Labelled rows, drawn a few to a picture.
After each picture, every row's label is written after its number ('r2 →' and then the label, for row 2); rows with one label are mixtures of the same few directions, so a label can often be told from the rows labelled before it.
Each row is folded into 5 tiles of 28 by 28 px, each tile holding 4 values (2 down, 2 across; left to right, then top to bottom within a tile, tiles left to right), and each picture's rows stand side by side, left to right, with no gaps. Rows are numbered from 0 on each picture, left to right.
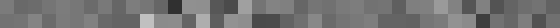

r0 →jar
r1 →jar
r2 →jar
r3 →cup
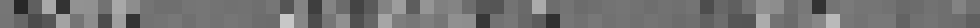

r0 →cup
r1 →jar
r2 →jar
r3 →cup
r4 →jar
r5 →cup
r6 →cup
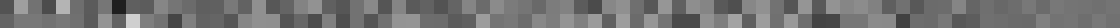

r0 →cup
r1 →jar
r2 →jar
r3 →cup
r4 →jar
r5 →jar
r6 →cup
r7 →cup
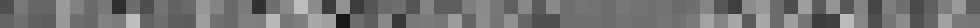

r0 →cup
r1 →cup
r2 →cup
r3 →jar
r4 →cup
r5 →jar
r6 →jar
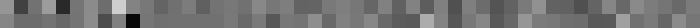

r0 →cup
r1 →cup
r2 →jar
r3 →jar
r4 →cup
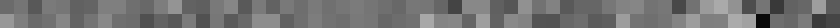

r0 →jar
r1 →jar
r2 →jar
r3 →jar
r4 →cup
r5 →cup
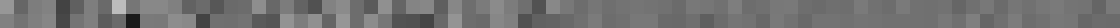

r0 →cup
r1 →cup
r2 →jar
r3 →jar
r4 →jar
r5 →jar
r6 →cup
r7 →jar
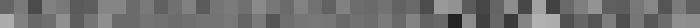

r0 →jar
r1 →cup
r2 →cup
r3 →jar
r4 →jar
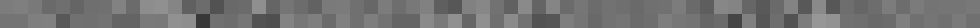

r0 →cup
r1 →cup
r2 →jar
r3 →jar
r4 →jar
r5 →jar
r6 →cup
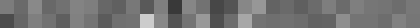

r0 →jar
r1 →jar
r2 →cup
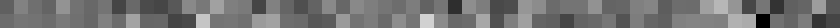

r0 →cup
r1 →cup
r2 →cup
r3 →jar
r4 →jar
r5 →cup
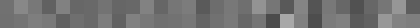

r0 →cup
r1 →cup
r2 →jar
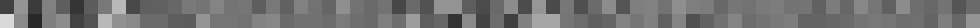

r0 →jar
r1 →cup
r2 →cup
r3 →jar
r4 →cup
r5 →jar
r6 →cup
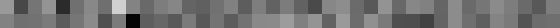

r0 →cup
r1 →jar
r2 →jar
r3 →jar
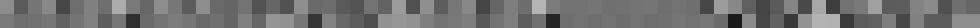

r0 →cup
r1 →cup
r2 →jar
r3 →cup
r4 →jar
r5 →jar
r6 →jar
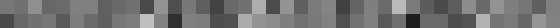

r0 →jar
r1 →jar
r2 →cup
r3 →cup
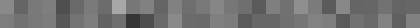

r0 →cup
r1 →jar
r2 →cup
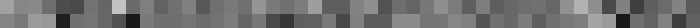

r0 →cup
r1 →cup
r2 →jar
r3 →cup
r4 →cup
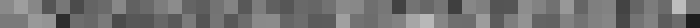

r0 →cup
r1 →jar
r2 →cup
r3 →jar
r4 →cup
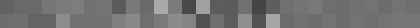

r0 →cup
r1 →cup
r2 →jar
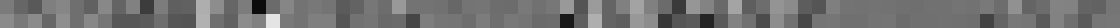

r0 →jar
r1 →cup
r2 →cup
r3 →jar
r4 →jar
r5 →jar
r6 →cup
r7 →jar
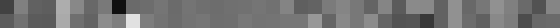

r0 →cup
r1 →jar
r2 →jar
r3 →jar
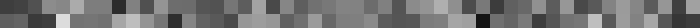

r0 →cup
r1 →jar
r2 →jar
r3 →cup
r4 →jar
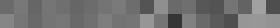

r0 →jar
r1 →jar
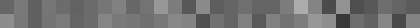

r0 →jar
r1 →cup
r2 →cup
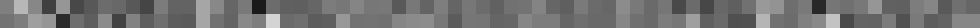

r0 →cup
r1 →cup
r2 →cup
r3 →jar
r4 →cup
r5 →cup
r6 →jar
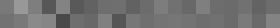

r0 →cup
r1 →cup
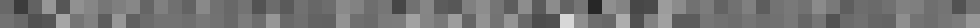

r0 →cup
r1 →cup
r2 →cup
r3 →jar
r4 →jar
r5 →cup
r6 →cup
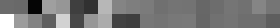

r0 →jar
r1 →cup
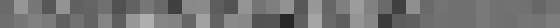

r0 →cup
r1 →jar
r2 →jar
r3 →cup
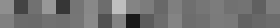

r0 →cup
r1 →jar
